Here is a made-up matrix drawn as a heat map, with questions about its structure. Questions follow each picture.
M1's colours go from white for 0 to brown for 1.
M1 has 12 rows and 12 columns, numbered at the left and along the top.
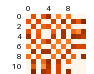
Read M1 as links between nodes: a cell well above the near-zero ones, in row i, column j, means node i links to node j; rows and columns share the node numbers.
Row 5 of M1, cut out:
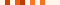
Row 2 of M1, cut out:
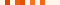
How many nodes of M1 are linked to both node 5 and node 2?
5
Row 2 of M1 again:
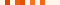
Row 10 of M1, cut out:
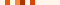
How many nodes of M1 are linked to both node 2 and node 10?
4
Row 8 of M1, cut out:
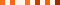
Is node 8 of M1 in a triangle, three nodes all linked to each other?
no
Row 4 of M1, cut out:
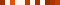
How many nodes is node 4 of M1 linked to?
7
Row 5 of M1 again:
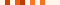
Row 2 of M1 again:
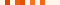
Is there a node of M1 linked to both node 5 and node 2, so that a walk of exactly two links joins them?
yes
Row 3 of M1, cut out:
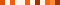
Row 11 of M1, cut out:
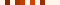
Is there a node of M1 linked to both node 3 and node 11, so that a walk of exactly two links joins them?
no
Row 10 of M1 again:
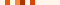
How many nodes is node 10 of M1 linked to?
4
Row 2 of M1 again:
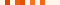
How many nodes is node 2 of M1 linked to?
5
